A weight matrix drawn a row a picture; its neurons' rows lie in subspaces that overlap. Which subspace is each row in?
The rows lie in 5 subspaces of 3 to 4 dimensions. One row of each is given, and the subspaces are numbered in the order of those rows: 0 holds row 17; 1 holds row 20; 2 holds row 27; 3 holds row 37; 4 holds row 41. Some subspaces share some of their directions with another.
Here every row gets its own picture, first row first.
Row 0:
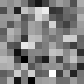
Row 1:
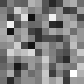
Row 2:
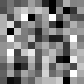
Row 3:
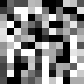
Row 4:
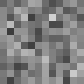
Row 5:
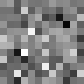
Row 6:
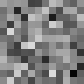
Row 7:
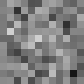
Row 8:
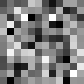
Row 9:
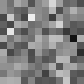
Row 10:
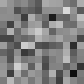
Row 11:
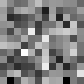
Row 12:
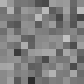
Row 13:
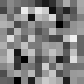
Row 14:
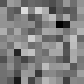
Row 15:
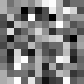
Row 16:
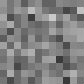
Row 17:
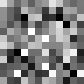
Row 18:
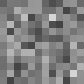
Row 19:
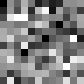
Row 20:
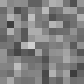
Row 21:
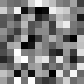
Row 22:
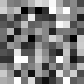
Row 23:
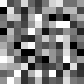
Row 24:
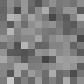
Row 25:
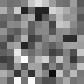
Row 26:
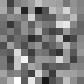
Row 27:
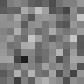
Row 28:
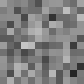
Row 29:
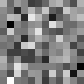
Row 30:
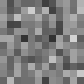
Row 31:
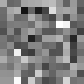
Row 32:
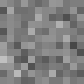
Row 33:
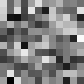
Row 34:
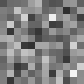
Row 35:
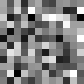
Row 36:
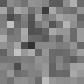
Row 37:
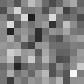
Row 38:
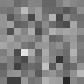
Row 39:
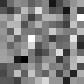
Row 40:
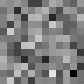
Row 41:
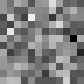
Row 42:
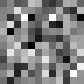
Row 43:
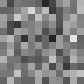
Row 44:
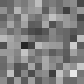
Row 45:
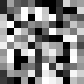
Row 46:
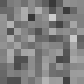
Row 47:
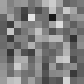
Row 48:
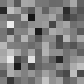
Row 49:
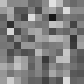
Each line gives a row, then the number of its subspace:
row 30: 3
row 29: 3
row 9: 4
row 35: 0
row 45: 1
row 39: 2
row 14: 3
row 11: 0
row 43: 3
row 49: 2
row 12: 2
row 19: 0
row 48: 3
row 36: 1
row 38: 0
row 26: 3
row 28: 4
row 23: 3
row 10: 4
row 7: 3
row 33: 0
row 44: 4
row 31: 3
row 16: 0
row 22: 2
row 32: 3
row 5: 0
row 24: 0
